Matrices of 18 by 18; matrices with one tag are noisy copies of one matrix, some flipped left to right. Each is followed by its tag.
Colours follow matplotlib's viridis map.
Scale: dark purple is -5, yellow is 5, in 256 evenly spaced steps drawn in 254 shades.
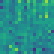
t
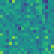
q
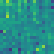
t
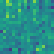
t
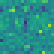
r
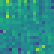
t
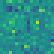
r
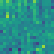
t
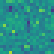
r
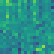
t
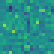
r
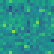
r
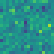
r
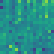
t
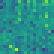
t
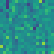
q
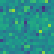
r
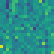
q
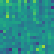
t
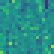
q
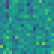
q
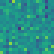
q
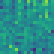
t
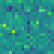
r
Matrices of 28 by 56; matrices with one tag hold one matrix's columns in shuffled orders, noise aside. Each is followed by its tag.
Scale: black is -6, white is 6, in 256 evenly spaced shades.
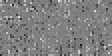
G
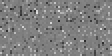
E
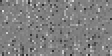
G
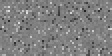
E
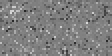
E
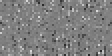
G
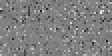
E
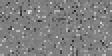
E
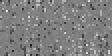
G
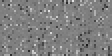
G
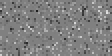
E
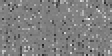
G
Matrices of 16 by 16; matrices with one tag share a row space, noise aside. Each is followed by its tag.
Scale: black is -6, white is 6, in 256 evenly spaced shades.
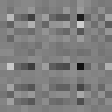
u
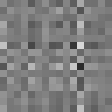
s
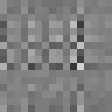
s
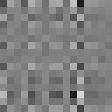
s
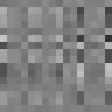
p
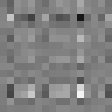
u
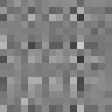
s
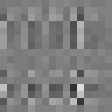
s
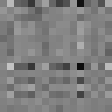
u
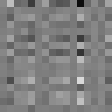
u
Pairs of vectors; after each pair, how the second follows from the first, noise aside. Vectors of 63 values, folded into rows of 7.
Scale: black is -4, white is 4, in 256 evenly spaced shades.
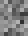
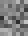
shuffled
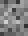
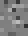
partly zeroed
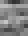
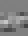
partly zeroed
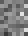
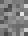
copied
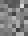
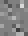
partly zeroed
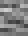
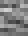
copied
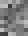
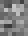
shuffled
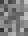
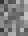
copied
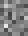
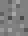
partly zeroed
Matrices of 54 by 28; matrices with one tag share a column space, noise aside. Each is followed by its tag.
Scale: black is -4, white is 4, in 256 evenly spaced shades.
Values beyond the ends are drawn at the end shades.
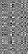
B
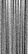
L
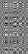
B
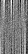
L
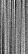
L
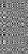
B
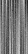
L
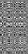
B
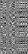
B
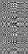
B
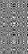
B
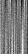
L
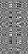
B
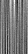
L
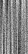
L
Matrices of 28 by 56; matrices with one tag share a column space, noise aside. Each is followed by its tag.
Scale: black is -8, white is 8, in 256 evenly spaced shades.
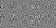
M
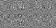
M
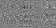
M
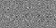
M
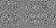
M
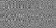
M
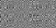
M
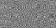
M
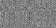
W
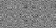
M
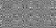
M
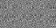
M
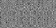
W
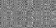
W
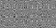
M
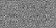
M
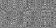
W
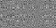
M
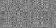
W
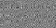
M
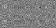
M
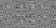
M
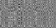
W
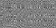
M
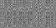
W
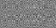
M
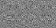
M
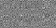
M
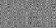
W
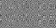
M
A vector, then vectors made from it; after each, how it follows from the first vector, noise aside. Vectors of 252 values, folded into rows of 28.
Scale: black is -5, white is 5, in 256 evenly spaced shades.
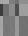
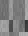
reversed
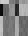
scaled up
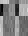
scaled up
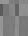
shrunk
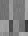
reversed
